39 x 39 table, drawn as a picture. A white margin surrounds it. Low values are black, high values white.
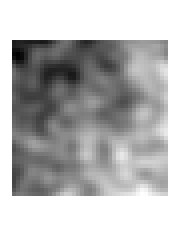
The texture is blotchy. There are no regular stripes. The ninth with the highest average is the bottom right. There is an overall slope up to the bottom right. The ninth with the lowest average is the top left. No lone cell stands out from its neighbours.
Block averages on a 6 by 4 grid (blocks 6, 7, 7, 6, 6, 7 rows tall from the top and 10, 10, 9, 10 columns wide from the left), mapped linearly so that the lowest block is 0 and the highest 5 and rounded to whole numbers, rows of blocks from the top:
0 1 2 4 | 1 1 2 5 | 1 2 2 4 | 2 3 3 5 | 2 3 4 5 | 2 3 5 5
